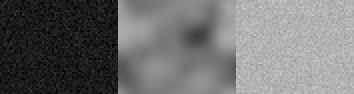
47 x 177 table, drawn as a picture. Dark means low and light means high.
It is made of 1 by 3 panels. Panel 1,1: very low, fine-grained, faint in contrast. Panel 1,2: middling, smooth. Panel 1,3: high, fine-grained, faint in contrast.
